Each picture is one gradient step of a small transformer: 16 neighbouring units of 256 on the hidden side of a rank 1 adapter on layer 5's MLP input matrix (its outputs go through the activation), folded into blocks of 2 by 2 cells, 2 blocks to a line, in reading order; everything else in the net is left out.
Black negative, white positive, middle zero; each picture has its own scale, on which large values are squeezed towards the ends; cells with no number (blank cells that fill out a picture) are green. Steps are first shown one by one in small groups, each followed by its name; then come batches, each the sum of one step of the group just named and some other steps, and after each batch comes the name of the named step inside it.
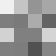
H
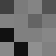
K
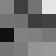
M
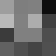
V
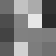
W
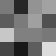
M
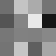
W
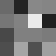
W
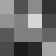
V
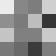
H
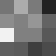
V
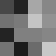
K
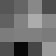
K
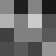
V
